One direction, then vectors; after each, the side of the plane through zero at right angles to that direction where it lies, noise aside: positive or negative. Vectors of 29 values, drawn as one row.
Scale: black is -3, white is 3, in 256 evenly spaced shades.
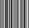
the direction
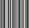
negative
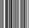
positive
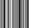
negative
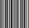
positive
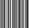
negative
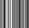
negative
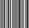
negative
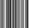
negative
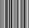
positive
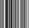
positive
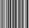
negative
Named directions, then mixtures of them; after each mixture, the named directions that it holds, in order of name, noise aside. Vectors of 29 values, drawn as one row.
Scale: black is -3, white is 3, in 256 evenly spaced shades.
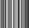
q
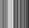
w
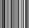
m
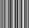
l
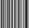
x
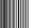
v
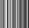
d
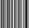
x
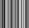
l, m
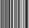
d, x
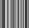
d, m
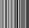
d, v, w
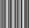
l, q
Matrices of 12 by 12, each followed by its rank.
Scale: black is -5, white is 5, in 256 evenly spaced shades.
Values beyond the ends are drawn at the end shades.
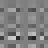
one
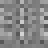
two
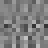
two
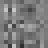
two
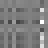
one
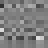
two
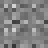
two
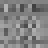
two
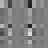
one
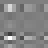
one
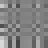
one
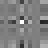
one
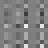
one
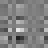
one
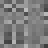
two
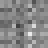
two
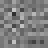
two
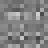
two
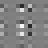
one
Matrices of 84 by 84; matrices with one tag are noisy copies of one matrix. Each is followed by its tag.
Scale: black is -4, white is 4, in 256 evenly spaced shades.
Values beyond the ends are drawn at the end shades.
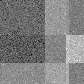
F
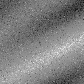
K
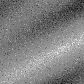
K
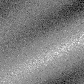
K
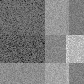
F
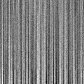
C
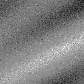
K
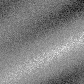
K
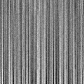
C
